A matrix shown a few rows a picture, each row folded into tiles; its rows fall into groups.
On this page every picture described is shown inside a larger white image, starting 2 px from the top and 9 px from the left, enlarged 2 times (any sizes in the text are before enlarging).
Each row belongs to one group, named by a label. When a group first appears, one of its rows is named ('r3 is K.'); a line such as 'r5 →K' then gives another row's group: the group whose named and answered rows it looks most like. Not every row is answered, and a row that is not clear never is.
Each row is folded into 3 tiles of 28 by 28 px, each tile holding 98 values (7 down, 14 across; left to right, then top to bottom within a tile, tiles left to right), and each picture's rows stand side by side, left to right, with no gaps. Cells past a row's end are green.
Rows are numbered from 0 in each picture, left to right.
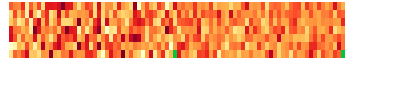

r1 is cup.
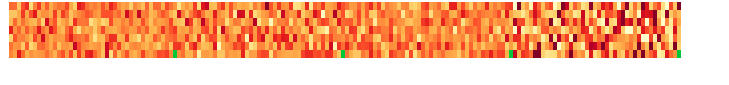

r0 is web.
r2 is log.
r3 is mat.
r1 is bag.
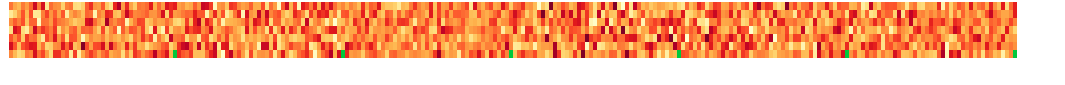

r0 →log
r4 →web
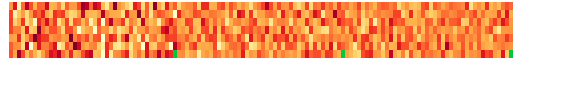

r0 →web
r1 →bag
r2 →log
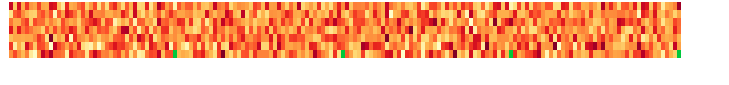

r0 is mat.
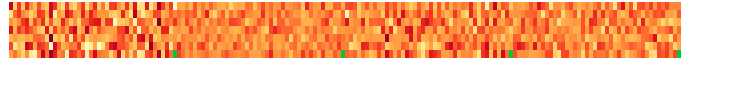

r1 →cup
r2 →mat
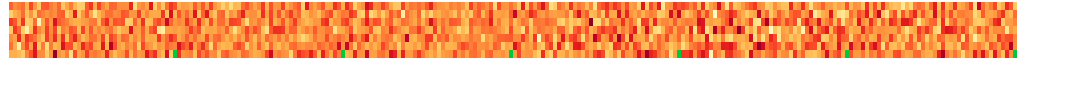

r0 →log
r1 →cup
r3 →bag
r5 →cup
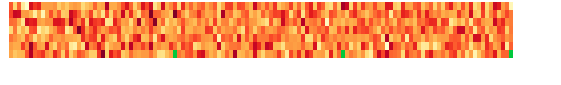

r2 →mat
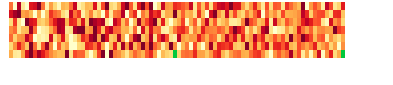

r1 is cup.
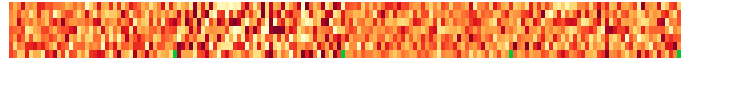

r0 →mat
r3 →cup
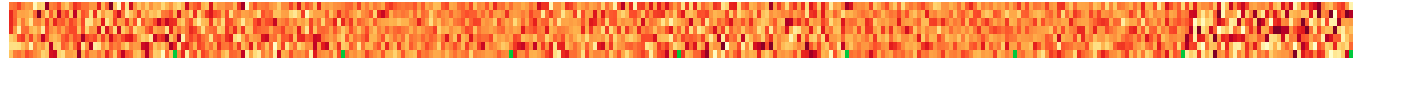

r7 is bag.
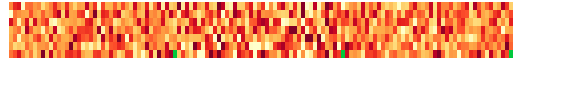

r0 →mat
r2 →cup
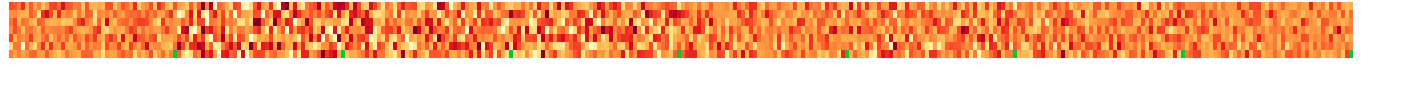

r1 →log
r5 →mat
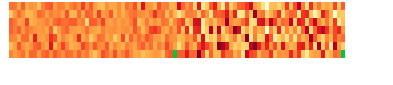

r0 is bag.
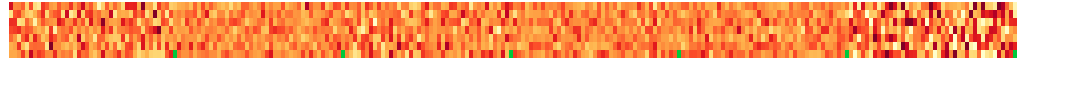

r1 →cup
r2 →log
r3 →mat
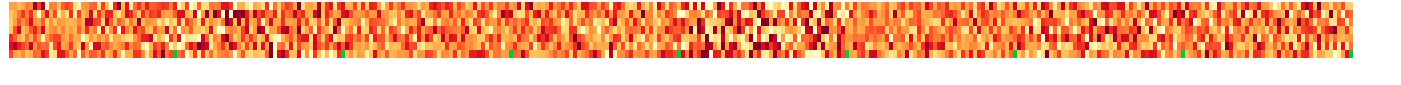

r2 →bag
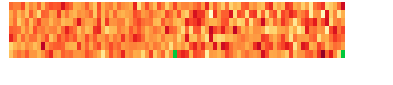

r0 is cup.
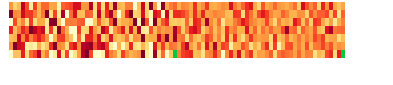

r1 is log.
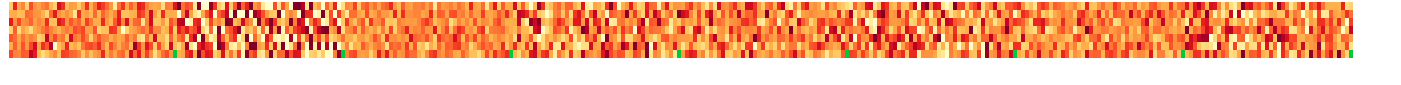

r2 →mat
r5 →web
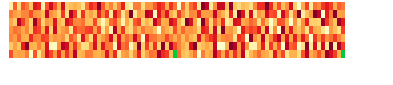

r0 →bag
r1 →bag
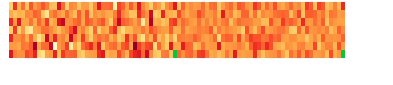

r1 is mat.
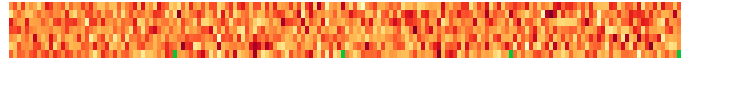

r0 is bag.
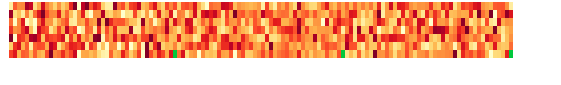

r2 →bag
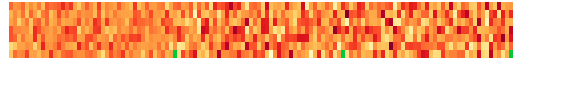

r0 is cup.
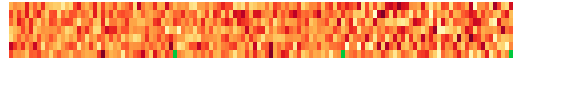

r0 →cup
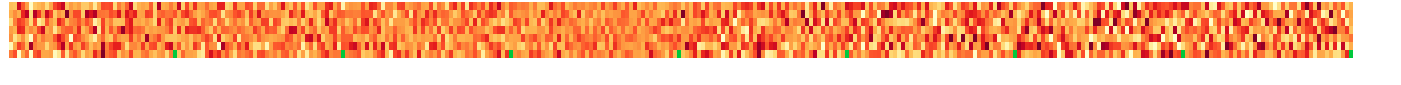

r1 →mat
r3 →log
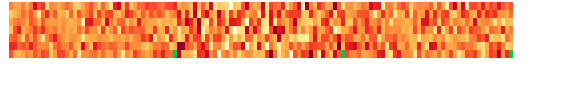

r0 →log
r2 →log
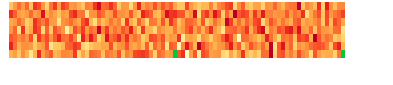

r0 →bag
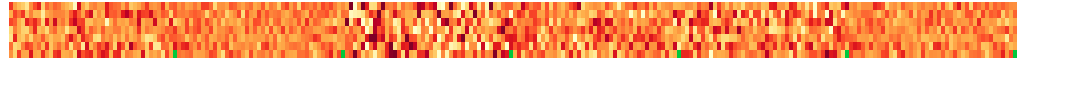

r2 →web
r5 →log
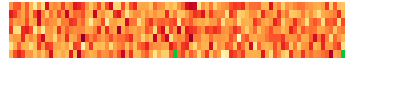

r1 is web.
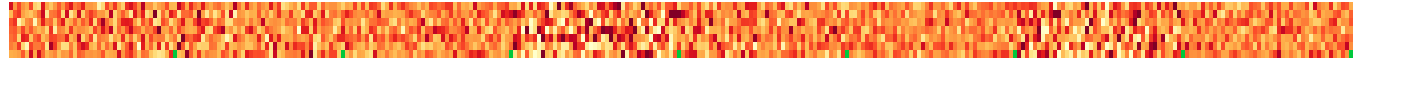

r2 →bag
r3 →bag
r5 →log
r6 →cup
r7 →cup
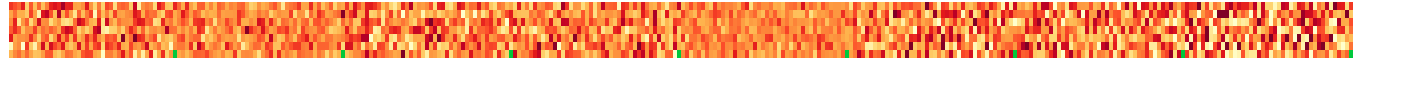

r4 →web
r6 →log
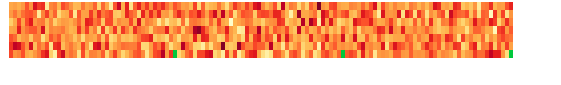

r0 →log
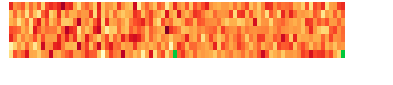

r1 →bag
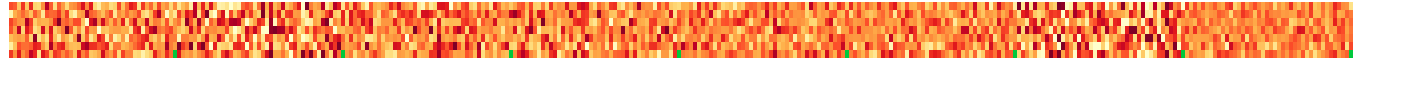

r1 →cup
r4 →cup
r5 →mat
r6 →mat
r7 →mat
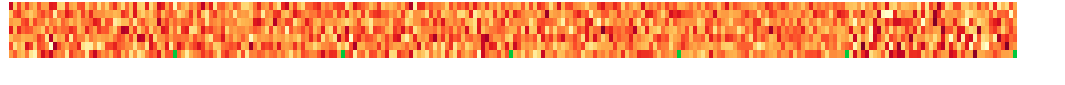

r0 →mat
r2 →web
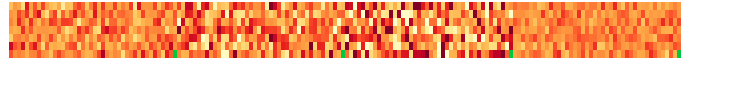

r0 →cup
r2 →web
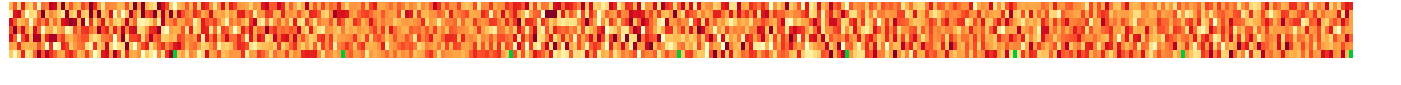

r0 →bag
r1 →bag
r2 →bag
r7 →log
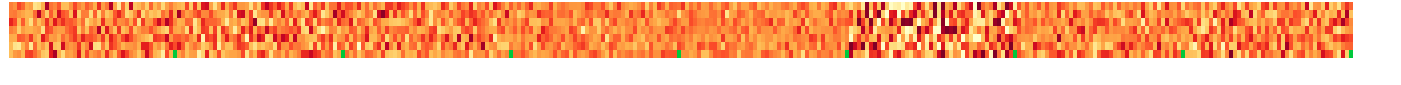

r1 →bag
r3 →web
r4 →mat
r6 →mat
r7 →log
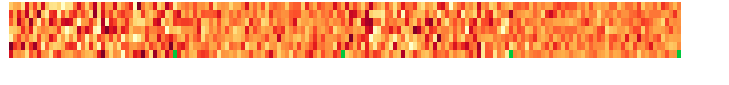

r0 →cup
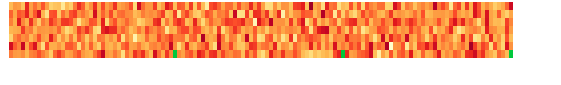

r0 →cup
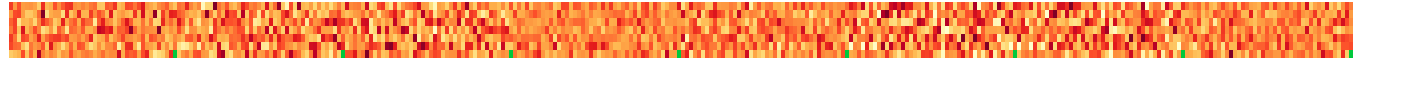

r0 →bag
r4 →web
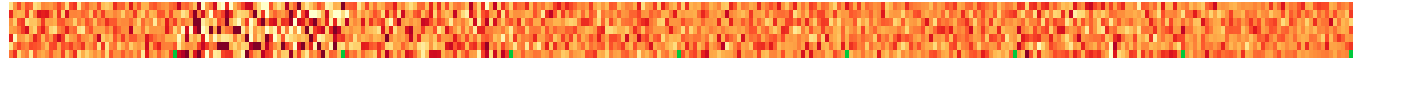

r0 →web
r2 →mat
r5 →bag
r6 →web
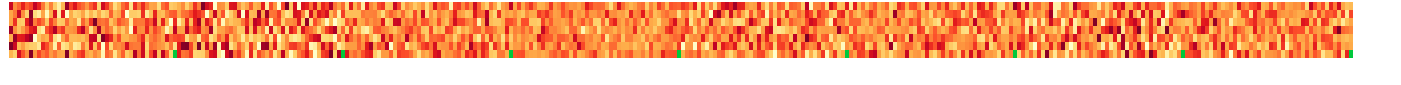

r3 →web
